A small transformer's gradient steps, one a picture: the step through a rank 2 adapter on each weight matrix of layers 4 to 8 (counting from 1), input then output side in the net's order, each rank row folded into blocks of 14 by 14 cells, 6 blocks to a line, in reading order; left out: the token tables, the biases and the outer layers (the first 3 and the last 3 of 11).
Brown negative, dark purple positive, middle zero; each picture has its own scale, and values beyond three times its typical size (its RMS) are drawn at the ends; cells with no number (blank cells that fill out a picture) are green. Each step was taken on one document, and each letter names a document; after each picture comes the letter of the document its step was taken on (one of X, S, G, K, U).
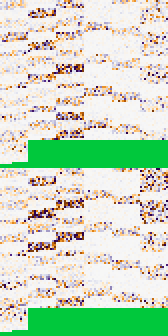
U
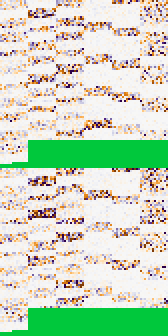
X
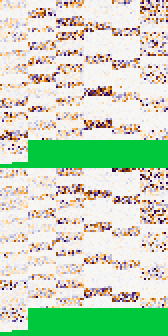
X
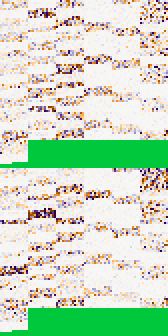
U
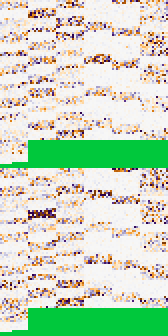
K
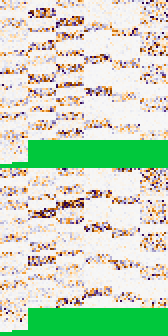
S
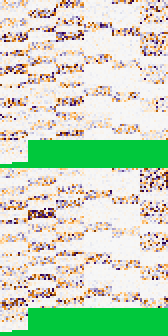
U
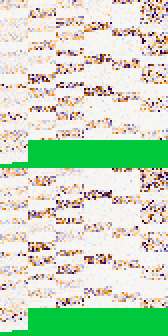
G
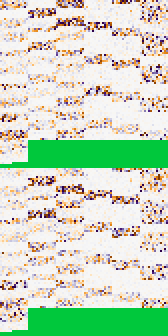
G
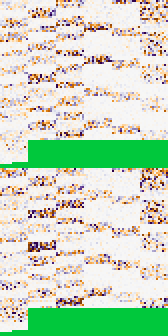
X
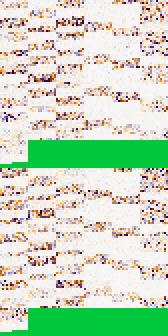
K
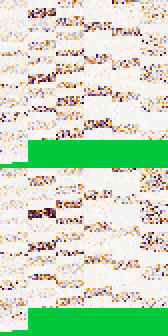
G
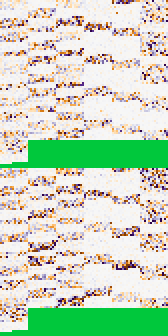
S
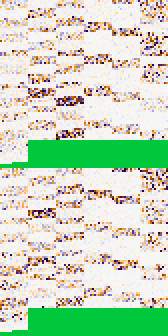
G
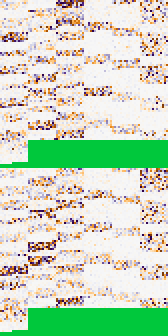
U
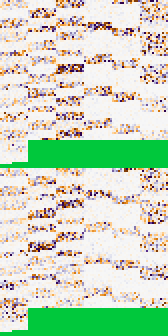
X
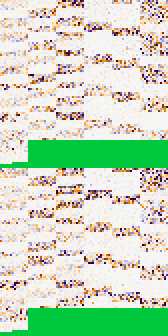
G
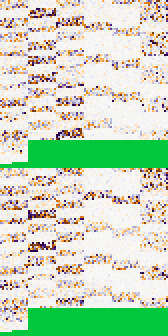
K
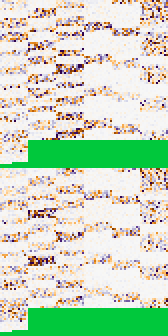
K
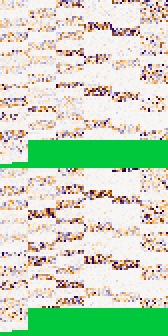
G
